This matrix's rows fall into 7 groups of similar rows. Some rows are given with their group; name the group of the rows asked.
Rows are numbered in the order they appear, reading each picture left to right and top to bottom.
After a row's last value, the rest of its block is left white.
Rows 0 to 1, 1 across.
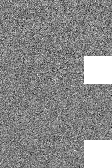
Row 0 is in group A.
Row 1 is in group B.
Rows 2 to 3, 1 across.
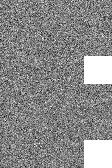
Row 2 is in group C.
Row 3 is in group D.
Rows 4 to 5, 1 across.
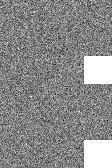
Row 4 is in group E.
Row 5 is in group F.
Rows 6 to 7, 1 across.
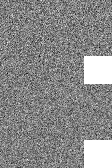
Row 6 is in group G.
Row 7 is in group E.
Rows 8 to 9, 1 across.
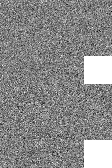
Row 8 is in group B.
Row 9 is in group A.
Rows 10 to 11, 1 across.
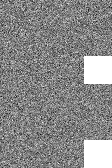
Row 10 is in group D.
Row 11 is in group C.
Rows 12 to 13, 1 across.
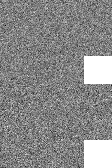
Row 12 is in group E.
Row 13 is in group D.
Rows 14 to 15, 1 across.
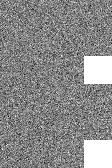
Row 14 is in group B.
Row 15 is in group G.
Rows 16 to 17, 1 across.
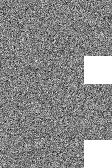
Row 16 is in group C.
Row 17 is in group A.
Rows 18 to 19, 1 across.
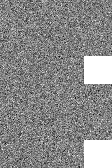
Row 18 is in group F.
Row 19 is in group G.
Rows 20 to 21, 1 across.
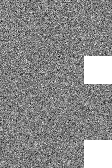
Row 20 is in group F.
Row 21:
C
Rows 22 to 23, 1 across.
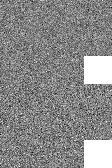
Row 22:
D
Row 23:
B
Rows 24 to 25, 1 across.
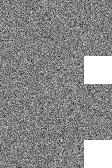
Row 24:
F
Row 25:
E
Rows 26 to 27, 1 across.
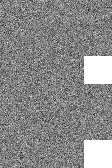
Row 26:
D
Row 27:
F
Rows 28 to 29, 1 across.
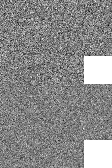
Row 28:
A
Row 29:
F
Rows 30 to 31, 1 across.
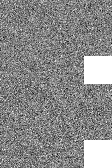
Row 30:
B
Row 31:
B
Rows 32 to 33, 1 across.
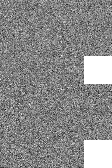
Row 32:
B
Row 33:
D
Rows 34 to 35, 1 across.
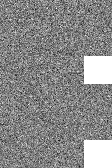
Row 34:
A
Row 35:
F
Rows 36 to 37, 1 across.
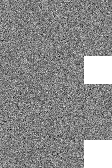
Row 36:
F
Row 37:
A
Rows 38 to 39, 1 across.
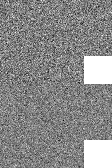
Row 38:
G
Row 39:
F
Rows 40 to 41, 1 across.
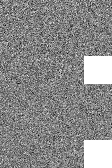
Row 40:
E
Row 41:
B
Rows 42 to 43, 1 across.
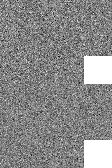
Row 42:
F
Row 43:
B
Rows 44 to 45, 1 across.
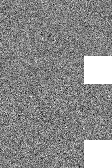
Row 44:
C
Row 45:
F
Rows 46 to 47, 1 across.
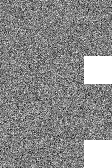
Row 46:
D
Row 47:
A
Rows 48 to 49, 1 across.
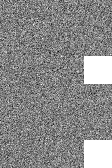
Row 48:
A
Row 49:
G
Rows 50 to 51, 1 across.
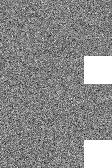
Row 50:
C
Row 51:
G
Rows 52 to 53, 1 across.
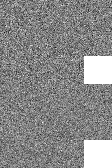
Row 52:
D
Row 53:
C
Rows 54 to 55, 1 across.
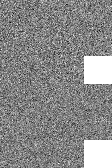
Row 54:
B
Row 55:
C
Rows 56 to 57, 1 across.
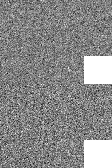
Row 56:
G
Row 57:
G
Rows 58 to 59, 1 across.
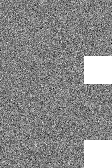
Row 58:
B
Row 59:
C
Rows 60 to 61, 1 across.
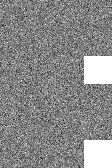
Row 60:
D
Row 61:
F
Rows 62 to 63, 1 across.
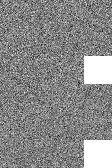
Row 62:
E
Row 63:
A
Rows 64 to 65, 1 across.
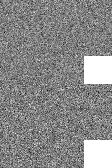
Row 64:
E
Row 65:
D
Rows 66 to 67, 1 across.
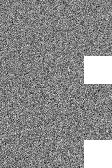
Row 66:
G
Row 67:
G
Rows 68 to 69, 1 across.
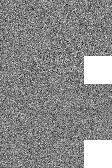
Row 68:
B
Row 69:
D
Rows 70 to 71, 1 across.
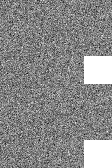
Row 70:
G
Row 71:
G
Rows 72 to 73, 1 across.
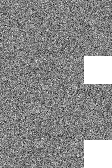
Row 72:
C
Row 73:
A
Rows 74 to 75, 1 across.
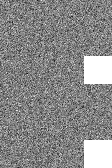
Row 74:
G
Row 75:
E
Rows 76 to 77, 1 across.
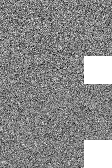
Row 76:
A
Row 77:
C
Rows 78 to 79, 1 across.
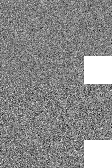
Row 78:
B
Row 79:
B
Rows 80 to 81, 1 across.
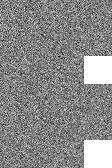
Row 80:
F
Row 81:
F
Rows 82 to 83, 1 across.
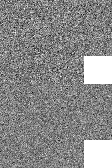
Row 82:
A
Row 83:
F
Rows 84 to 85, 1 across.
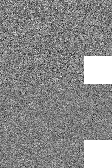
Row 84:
A
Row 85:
D
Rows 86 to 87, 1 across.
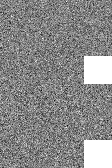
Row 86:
C
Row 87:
F
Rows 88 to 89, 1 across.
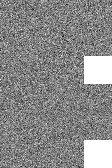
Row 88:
B
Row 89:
D
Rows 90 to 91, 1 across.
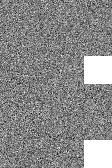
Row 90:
E
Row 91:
A
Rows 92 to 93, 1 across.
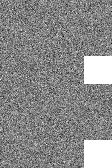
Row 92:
B
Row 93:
C
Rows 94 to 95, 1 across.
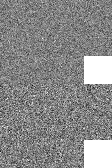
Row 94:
C
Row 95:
E
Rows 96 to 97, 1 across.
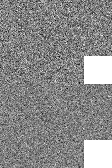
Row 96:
F
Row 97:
F
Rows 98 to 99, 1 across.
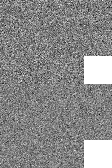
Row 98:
D
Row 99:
B
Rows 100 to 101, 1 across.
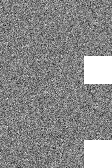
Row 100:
E
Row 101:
E
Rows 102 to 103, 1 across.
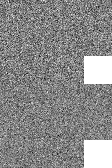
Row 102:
G
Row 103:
A
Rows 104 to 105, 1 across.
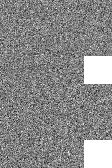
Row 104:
A
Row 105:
G
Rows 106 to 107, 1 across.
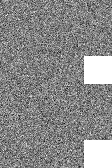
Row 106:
E
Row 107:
F
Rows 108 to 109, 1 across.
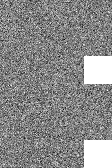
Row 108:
F
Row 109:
A
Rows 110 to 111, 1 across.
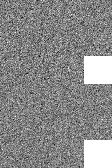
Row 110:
G
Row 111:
G
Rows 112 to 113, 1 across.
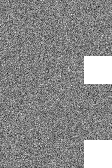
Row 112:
G
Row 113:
D
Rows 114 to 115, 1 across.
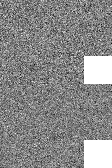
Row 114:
B
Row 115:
D
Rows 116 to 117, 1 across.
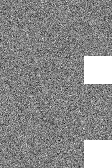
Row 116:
C
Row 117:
F
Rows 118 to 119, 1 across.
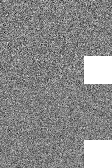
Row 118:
E
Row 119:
E
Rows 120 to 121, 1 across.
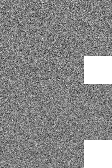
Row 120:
C
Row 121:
C
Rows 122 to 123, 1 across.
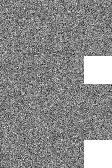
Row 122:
A
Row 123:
D
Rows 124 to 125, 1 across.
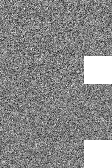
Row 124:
A
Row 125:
C
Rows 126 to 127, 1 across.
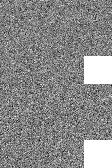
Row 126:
D
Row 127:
G
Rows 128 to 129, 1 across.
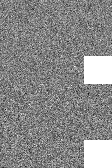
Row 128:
B
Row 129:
D
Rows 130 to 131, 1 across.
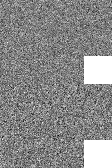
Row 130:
D
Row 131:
A
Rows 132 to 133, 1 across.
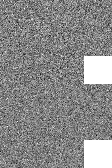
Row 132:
A
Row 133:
E
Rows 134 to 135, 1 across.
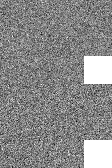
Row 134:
C
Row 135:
G
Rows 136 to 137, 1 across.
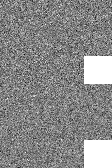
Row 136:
D
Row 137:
E
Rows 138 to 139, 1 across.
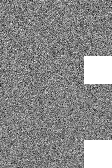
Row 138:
D
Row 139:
E
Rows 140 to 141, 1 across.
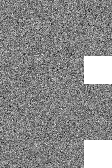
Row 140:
A
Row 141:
C
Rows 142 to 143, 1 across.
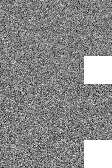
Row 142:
D
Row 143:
D
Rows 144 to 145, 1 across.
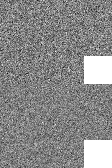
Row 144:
G
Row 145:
C
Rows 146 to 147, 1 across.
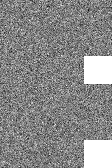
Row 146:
D
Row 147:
C
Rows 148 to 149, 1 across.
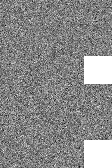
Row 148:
D
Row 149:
F
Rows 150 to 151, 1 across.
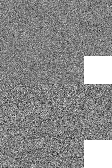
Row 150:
B
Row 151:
A
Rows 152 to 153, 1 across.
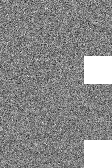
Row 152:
E
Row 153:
C
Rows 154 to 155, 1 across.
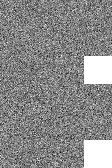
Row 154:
B
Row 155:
A
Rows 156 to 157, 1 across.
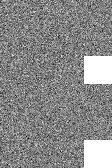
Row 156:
E
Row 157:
C
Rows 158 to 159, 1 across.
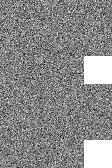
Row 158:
A
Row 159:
E
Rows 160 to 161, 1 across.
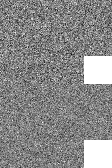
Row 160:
A
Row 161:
C
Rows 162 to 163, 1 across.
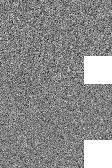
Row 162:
G
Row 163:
F
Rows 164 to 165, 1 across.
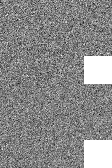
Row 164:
E
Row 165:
G
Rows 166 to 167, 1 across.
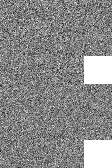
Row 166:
A
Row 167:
E
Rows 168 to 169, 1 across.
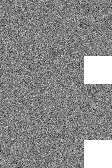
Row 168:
D
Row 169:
E
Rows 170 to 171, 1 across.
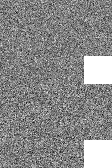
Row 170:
C
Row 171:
A
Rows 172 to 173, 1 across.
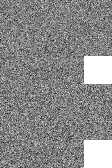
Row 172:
C
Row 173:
C
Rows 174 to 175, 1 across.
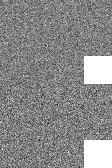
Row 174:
E
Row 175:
G
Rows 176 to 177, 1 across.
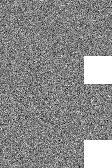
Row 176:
D
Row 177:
F
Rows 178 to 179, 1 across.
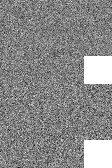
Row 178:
D
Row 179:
E
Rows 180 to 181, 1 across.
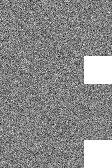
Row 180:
F
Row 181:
C
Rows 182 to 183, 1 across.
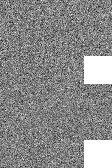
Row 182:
G
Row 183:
D
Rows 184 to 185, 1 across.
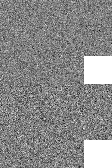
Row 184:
B
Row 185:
F
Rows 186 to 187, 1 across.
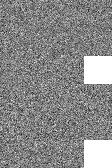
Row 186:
D
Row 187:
C
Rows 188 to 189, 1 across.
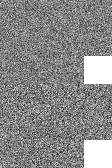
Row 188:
B
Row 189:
A
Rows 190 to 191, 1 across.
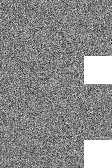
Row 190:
B
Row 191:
B
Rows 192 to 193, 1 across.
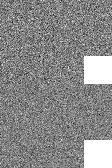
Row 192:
G
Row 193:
B
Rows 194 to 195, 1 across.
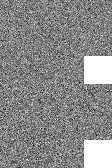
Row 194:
F
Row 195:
E
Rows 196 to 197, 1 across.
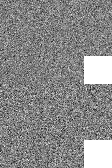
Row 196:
G
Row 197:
E
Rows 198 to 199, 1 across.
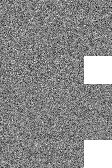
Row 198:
D
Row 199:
C
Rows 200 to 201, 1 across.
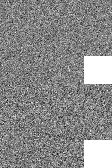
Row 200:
G
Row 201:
A
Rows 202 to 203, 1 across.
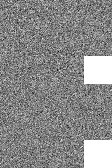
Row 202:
A
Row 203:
B
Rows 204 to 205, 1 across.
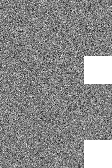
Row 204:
B
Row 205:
F
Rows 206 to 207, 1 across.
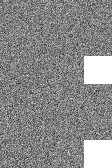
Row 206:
E
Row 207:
G
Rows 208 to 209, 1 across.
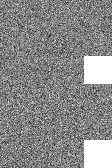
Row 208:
C
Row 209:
G
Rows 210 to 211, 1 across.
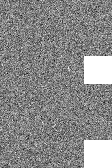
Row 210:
G
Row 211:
C
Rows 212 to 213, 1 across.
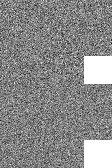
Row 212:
B
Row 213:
G
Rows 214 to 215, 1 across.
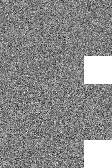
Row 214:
E
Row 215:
A
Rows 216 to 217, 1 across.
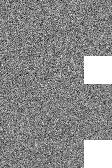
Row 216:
G
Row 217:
C
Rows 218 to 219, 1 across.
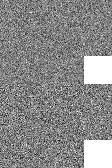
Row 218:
F
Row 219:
F
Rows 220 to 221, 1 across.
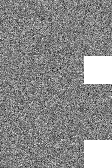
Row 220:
A
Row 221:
D
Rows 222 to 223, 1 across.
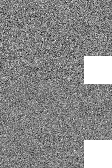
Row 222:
C
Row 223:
B
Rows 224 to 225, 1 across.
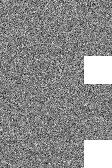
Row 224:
E
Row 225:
C
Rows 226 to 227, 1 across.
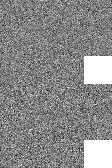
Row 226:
D
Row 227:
D
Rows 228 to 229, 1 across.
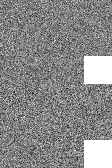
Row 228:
C
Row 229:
B
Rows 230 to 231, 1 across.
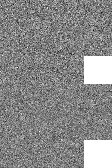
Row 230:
A
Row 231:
D
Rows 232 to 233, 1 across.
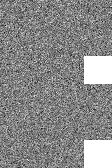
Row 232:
D
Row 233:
E
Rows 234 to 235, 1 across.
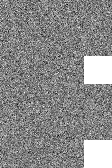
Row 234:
F
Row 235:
A
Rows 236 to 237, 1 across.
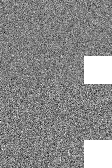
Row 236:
E
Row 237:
G
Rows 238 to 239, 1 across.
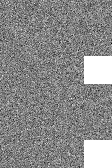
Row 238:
B
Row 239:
G
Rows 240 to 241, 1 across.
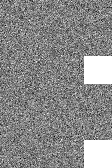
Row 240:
D
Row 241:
B
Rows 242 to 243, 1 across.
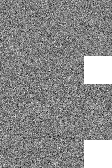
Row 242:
C
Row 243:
A
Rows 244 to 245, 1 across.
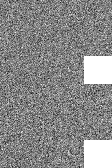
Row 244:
G
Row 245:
G
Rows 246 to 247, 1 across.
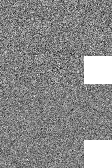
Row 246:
A
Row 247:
E
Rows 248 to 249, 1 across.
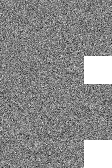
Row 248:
B
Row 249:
C
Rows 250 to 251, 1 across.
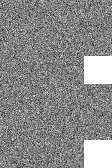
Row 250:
B
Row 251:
E
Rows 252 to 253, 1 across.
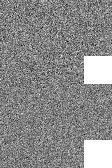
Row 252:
B
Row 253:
G
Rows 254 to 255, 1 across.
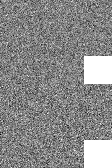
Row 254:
E
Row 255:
B
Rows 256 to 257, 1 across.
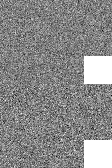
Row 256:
A
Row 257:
B
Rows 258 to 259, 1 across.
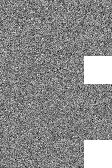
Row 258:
A
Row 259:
D
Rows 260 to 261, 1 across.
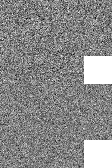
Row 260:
A
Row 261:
F
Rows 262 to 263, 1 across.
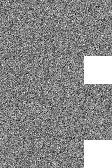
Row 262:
G
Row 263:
A
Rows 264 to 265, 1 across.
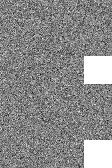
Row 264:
A
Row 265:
F
